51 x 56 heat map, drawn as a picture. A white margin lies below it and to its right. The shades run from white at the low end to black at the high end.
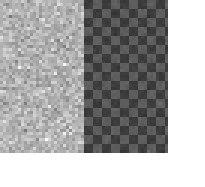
It is made of 1 by 2 panels. Panel 1,1: low, fine-grained. Panel 1,2: high, checkered.
